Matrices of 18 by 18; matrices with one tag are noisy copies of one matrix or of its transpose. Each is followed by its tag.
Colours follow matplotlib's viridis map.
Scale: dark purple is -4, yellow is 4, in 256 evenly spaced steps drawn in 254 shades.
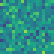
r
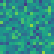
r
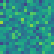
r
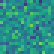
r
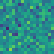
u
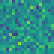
u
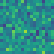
r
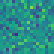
u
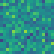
r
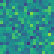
r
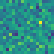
u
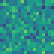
r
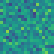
u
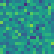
r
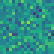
u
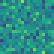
r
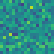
u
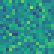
u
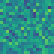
u
